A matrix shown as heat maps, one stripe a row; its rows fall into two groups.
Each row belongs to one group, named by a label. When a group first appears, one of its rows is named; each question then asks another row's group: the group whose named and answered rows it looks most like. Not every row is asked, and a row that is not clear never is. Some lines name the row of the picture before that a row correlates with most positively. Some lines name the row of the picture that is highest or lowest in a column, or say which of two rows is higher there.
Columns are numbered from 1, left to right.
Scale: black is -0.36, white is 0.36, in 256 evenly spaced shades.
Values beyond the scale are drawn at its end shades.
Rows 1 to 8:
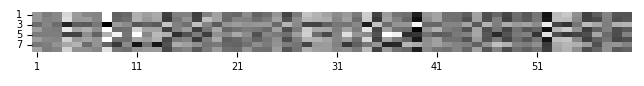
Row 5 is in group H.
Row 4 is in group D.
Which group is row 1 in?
D
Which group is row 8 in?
D
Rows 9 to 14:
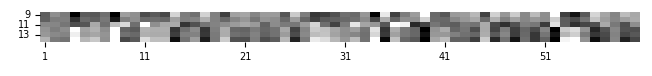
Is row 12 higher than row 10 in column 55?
Yes
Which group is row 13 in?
D
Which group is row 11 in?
H
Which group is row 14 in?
D
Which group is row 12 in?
D
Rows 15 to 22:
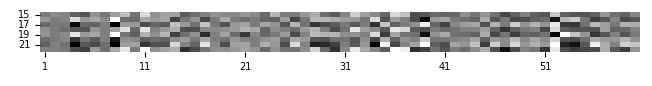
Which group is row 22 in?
H
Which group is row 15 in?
H
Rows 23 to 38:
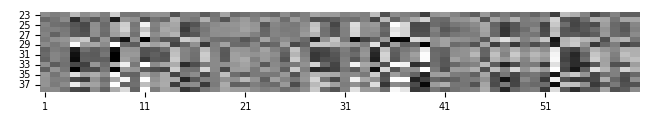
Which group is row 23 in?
D
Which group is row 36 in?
H
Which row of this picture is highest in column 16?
28
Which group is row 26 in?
H
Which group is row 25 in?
H
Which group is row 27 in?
H
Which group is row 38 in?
H
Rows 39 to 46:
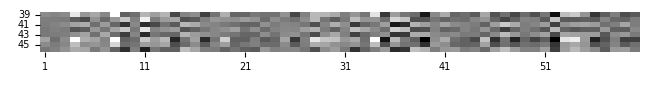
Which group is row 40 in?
H
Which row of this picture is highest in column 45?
44
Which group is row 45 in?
D
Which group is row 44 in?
D
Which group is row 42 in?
H
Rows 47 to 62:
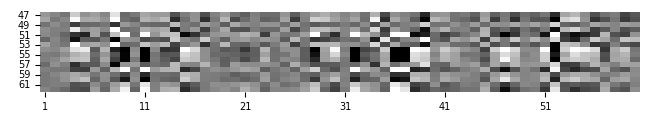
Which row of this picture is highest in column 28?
51
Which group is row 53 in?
D
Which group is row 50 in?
D
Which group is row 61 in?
H
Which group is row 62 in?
H
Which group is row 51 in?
H
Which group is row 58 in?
H
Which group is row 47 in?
D
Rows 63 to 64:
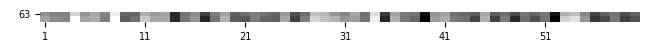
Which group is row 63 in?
D
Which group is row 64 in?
D
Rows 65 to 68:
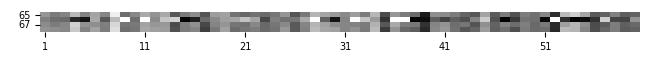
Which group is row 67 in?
D
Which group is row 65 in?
D
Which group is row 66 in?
H
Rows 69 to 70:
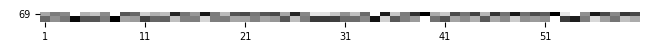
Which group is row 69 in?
D
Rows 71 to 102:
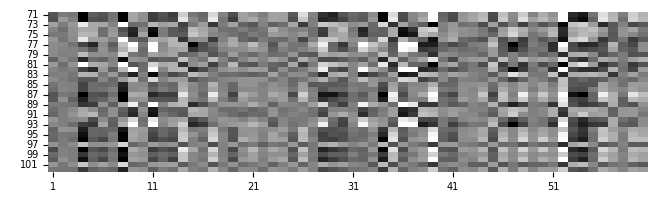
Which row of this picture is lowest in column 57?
83
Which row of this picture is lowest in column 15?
77
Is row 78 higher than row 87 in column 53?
Yes
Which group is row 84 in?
H
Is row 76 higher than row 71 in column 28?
Yes
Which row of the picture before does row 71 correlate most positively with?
70
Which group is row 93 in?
H
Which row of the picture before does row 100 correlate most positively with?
70
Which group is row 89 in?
H
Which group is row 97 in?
D
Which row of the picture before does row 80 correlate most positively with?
70
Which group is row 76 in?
D
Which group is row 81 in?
D
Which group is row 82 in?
H
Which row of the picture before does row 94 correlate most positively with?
70
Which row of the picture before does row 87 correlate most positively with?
70
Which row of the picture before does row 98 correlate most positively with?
70
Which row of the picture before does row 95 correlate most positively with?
70
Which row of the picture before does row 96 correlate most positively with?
70
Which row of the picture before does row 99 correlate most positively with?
70
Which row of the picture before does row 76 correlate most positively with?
69
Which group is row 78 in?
H
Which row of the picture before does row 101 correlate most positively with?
69
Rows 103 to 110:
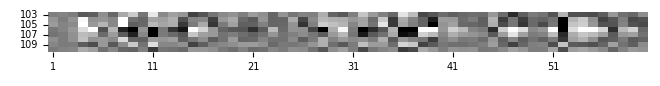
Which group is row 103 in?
H
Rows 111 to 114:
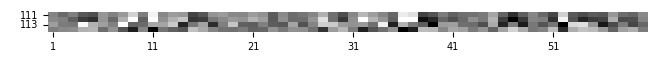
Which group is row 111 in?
H
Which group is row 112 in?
H
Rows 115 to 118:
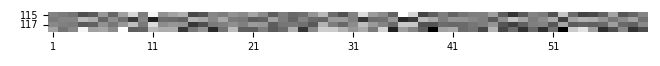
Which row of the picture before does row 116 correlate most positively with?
114
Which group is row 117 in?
H
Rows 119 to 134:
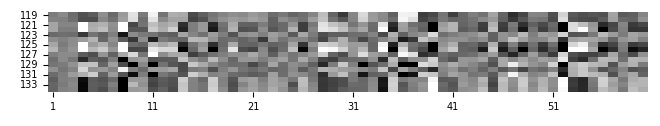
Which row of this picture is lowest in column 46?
126
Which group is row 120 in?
H
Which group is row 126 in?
D
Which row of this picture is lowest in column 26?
126
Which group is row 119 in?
H
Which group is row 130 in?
D
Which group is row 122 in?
D
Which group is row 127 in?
H
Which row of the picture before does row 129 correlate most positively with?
116
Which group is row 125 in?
D
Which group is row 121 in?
D
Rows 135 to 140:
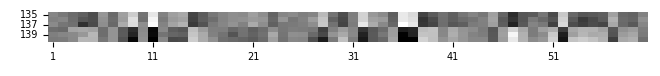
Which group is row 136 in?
H
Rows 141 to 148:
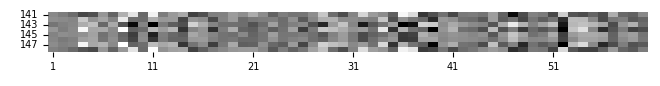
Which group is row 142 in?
D
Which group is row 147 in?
D
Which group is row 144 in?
D
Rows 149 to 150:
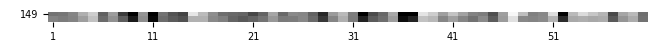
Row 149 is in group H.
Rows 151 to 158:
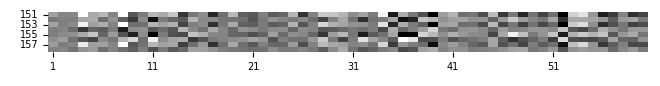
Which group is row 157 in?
D
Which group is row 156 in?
H
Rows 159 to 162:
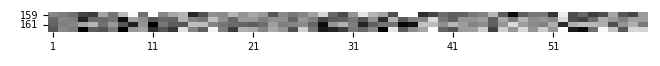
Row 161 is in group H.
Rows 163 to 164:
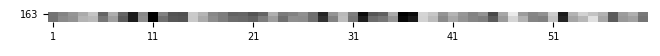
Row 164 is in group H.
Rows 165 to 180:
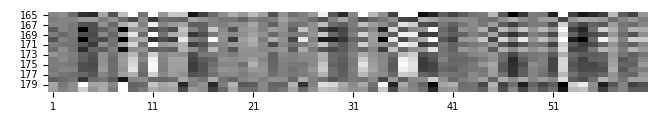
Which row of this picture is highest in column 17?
170
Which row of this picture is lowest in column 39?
179
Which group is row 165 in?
H
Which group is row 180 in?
D
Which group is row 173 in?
H
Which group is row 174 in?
H
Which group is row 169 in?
H
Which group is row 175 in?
H
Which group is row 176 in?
H
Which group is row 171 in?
H
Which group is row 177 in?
H
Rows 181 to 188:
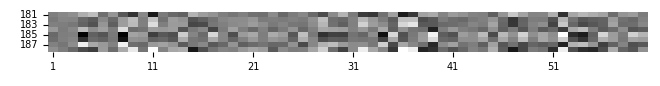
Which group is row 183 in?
H
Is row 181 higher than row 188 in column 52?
No
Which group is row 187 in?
D
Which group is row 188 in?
H
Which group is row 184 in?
D
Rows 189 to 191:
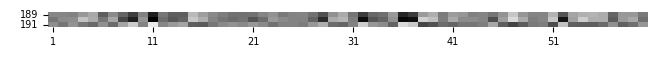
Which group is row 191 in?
H
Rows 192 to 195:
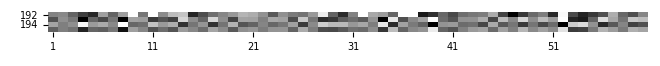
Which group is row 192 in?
H
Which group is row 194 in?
D
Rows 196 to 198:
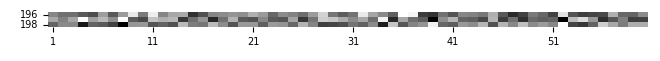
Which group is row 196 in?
H
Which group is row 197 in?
D
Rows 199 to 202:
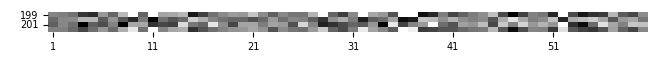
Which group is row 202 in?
H
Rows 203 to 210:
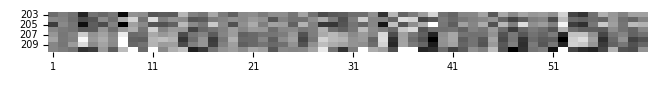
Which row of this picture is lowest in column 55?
210
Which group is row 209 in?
D
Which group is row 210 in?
H
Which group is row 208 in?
D
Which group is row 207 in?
D
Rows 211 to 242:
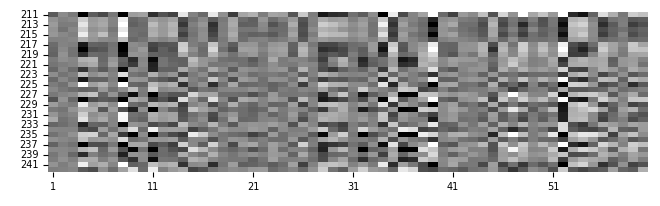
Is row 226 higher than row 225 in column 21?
Yes
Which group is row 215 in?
D
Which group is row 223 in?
D
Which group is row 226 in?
H
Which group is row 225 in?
D
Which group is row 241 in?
D
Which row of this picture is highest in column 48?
211
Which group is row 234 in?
H
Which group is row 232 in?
D
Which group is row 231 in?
D
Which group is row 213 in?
D
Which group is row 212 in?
D
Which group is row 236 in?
D
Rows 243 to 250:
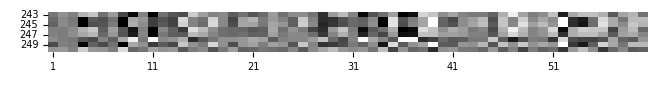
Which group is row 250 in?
D
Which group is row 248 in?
H
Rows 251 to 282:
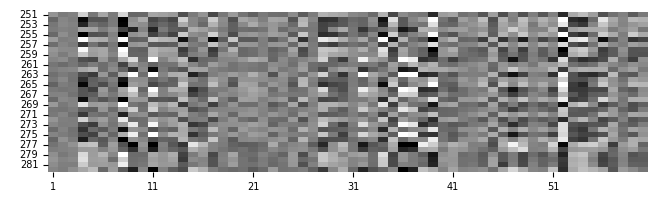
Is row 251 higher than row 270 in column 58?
Yes
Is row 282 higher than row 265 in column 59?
No
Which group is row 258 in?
D
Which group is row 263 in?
H
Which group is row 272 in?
D
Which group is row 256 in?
D
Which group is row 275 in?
H
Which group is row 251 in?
D
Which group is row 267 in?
H
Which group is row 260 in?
H
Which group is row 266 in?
H
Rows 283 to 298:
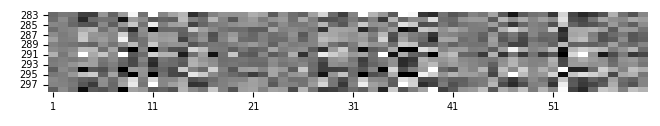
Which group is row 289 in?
H
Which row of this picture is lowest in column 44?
291
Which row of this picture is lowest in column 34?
294
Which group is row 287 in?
D
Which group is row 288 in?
D
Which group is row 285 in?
H
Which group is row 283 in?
H
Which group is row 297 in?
H
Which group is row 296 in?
H
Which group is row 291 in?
D
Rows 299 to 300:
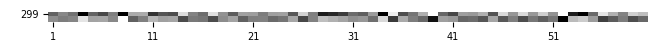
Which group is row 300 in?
D
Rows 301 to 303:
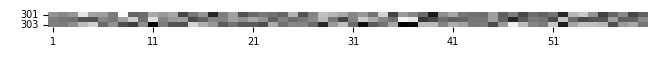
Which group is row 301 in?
D
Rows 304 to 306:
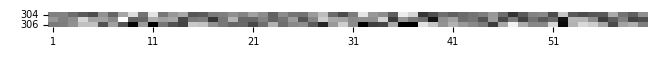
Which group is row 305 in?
D
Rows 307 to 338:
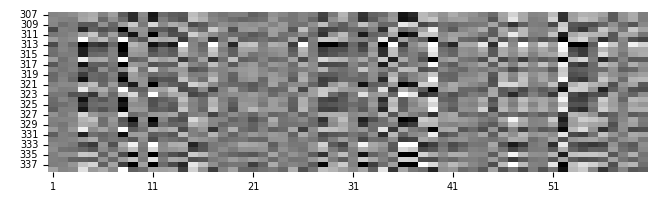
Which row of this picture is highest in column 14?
313
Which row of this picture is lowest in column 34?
313
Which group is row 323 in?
H
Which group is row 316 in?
D
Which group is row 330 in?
D
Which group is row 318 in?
H
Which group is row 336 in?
H
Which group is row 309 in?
H
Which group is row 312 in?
D
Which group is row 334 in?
H
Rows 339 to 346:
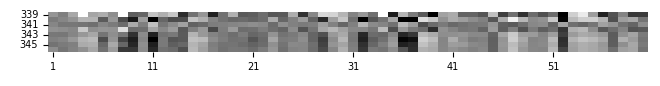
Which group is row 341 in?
H
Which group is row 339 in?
D
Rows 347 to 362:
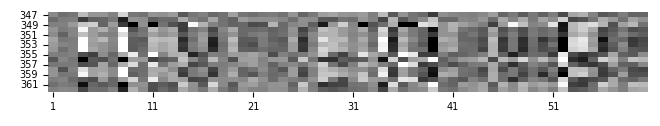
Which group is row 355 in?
H
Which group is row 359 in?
D
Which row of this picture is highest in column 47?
349
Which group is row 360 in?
H
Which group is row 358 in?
D
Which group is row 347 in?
D
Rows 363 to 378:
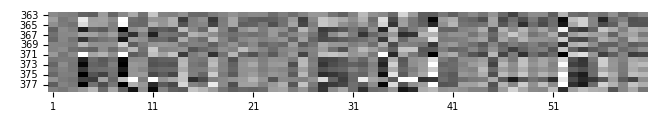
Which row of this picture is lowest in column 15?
376
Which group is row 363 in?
H
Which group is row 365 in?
D
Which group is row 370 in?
H
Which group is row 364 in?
D
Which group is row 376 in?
H
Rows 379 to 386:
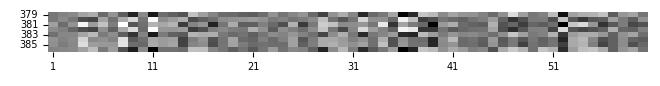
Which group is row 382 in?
H
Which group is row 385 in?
D
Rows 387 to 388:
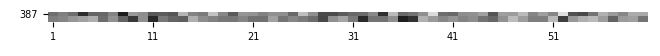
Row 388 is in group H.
